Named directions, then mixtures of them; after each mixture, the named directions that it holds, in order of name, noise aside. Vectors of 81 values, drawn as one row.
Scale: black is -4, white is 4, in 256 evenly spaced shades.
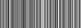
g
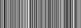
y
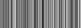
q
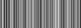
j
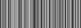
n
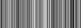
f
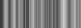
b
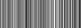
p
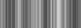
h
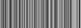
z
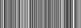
y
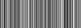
y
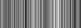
h, j, p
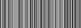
n, p, y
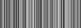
j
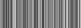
q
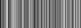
b, n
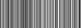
g, p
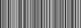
n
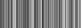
b, q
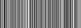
y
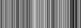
f, h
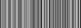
n, q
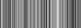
h, n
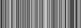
f, q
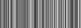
q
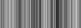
h
